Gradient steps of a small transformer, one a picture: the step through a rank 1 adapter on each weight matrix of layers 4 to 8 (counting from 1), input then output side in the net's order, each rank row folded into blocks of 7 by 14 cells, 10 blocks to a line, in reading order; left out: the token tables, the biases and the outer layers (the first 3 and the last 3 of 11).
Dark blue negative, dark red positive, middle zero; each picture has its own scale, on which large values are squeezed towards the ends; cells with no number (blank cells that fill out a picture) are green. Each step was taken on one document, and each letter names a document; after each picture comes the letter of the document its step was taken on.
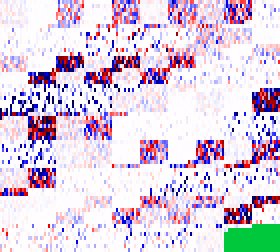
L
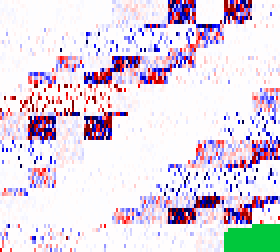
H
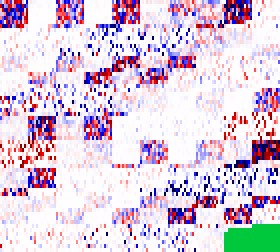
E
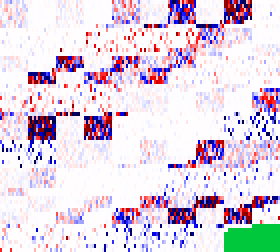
H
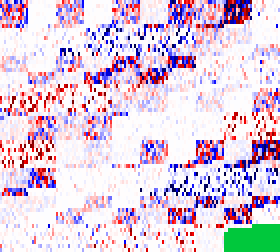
E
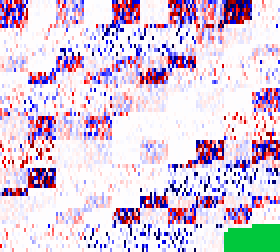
E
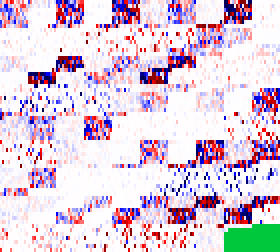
H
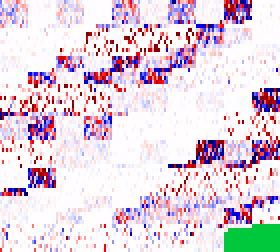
H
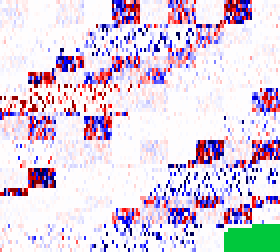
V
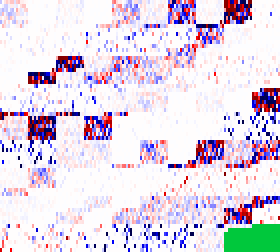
H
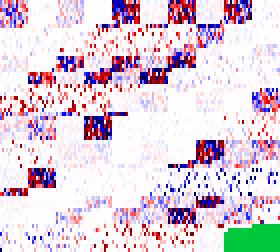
V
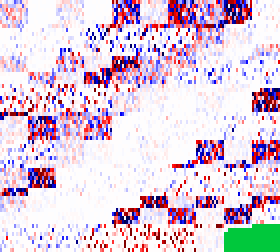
E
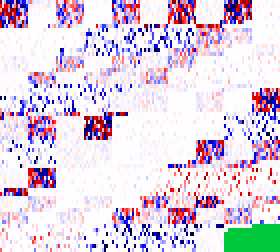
V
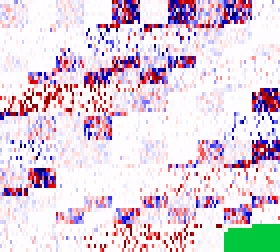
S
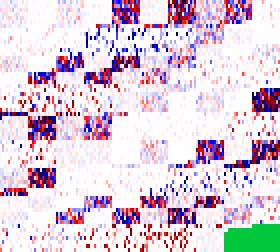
L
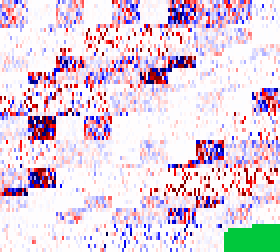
S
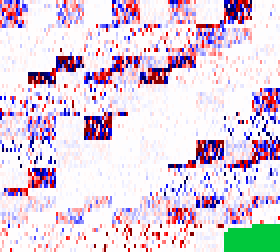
H
